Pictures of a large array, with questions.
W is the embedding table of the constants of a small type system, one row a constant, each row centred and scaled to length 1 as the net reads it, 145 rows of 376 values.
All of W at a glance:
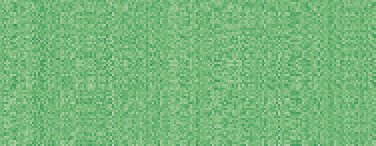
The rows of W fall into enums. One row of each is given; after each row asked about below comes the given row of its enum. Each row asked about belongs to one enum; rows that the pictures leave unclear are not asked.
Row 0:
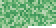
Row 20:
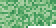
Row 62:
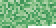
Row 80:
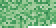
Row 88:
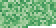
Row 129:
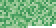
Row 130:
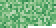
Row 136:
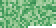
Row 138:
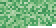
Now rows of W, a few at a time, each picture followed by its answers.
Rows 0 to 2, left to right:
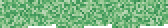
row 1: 62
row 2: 130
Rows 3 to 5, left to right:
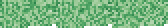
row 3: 136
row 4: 136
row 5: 129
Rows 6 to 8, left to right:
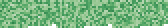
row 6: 80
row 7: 136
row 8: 88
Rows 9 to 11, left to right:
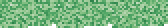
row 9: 80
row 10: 80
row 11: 138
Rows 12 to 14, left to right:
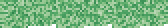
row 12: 20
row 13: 0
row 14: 0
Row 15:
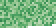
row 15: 129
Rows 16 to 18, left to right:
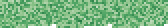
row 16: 62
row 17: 80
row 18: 129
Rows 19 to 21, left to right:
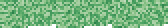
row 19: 20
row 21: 62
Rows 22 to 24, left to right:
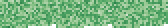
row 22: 62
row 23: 0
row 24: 80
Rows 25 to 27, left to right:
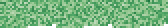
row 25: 138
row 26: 129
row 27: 80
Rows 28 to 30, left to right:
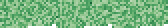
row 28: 129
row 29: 136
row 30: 20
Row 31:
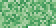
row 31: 88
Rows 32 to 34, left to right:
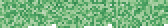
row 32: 0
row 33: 80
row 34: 136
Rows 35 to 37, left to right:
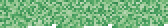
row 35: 129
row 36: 138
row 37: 138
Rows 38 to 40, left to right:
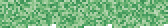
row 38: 62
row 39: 88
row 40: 0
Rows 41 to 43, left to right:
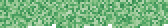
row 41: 129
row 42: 130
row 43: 88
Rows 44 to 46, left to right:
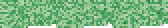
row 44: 20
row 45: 80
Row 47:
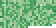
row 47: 136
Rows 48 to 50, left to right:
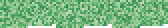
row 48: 129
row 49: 130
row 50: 88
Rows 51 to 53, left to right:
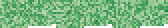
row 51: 0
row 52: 20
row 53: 136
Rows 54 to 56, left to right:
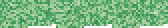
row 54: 80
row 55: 20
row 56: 0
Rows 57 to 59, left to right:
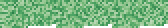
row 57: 20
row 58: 129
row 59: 129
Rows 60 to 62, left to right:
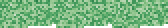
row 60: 80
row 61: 80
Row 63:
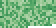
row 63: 136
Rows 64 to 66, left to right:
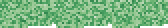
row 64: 80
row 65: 80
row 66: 88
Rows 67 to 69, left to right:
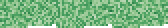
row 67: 129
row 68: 136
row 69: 62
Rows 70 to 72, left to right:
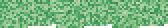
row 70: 80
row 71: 20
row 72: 138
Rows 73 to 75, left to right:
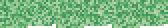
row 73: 129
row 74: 0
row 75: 0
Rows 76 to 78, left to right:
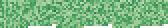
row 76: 136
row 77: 138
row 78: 88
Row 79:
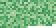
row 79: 138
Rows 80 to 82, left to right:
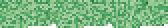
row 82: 136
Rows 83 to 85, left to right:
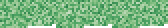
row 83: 129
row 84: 130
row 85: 138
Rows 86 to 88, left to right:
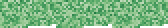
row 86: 88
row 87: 138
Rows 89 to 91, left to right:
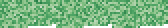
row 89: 80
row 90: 129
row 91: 20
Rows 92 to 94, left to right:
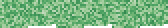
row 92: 0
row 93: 62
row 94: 20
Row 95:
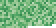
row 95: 129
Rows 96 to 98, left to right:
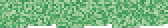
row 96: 130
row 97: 62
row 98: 0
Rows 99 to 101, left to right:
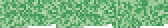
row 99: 0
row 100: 0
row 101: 136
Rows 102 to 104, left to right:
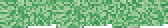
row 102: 20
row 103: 20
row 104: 62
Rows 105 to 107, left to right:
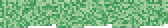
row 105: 136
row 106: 62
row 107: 80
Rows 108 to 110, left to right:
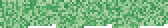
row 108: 136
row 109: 88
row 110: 129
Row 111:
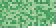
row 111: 80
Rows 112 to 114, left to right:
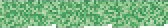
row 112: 0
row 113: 0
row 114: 129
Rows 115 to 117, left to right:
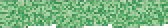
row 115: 20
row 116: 138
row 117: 62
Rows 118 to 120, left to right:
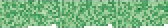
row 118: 0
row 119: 136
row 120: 136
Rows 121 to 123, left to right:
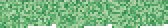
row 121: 130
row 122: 88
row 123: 20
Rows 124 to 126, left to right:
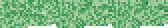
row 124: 0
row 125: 136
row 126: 136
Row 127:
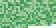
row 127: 62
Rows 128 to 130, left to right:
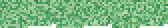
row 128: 80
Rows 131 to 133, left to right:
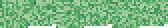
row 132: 20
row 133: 138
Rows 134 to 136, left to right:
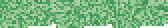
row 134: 80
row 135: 20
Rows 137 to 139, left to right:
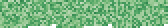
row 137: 88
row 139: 136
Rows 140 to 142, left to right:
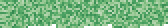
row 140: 20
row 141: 0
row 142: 62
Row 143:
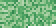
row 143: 20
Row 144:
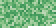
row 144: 0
